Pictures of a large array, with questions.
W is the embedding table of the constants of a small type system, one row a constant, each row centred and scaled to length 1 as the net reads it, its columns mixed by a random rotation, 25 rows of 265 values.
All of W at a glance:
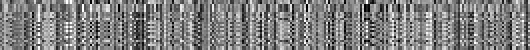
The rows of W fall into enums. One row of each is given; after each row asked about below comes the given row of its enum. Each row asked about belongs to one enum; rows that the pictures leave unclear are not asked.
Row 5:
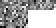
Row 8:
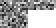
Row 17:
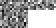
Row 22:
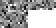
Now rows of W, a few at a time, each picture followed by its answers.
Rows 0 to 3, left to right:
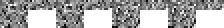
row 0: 22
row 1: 22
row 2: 5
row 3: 5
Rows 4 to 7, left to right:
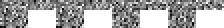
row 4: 5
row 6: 8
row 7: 17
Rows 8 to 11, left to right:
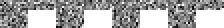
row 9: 5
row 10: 17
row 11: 22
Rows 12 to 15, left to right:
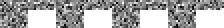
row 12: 8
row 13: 22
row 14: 8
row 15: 22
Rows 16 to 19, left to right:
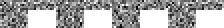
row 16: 8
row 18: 22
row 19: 8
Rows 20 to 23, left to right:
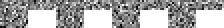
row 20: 5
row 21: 17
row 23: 8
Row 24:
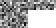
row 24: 8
